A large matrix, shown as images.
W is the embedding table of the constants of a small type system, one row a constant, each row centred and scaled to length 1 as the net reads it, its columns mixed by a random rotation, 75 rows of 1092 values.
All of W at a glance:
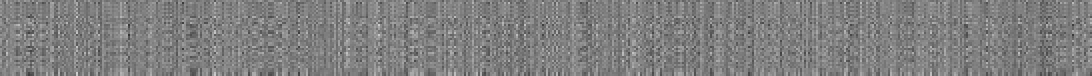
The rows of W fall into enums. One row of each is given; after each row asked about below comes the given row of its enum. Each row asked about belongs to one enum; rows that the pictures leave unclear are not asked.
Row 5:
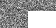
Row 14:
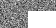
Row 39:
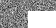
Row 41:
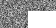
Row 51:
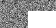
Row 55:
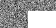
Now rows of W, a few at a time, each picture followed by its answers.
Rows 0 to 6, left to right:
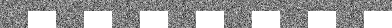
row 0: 41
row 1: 14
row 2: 55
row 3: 55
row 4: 39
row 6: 55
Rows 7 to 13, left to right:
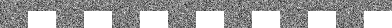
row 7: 14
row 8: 5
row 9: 39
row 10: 14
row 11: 55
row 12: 5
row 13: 39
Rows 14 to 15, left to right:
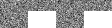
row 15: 51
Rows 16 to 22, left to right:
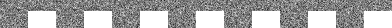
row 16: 5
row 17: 5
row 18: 41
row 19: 39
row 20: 41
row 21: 14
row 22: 39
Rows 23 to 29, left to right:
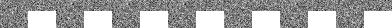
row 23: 39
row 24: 14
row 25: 14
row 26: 14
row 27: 5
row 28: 14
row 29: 41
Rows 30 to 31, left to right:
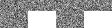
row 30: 55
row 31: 5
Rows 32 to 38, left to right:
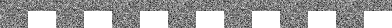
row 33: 5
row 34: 14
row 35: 14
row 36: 5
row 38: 14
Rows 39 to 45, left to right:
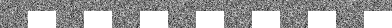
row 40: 55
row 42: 14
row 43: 41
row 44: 41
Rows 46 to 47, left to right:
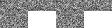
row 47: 5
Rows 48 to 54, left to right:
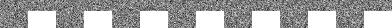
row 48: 55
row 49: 39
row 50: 5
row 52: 41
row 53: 41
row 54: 41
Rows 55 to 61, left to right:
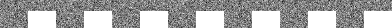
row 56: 14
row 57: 5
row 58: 14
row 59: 55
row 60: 51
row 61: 55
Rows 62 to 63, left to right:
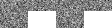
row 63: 41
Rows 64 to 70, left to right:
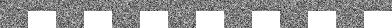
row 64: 5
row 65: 41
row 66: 14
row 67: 41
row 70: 5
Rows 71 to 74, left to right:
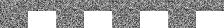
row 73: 5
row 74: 5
